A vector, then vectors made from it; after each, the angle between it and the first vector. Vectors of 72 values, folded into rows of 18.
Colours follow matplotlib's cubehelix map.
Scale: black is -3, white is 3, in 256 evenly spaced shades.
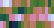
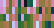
orthogonal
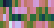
nearly opposite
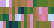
nearly parallel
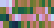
nearly parallel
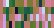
partly aligned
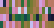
partly opposed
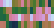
nearly parallel
